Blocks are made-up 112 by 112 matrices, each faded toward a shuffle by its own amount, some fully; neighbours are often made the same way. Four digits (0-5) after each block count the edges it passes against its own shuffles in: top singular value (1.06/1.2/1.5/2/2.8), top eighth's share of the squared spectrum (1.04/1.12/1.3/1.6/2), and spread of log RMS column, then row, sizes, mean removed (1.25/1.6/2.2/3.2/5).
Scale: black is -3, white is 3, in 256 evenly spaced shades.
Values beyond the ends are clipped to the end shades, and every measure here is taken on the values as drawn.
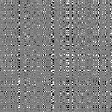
5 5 4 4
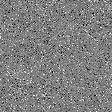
2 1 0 0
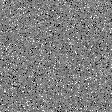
0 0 0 0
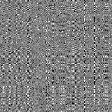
5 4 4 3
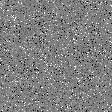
0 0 0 0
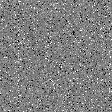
3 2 1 0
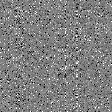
4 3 2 1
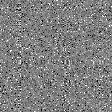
4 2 2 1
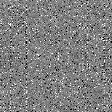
4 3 2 1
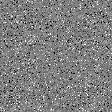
3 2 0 1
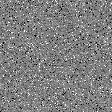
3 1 0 1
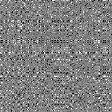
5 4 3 3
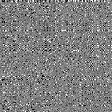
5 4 2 3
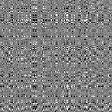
5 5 4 4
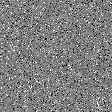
2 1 0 0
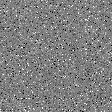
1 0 0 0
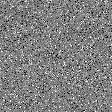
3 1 0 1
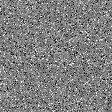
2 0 0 0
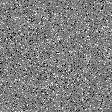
2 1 0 0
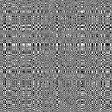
5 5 4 4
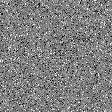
2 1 0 0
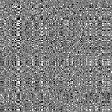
5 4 3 3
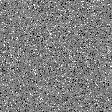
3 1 0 0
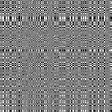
5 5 5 5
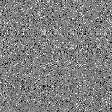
4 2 1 1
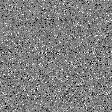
2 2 0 2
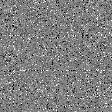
1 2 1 2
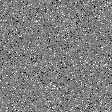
0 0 0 0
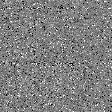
1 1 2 2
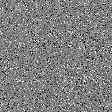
0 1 0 1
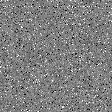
1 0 0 1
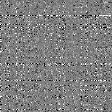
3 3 3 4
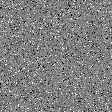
0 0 0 0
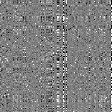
5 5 4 2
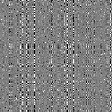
5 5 4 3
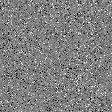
3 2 1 0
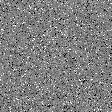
1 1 0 0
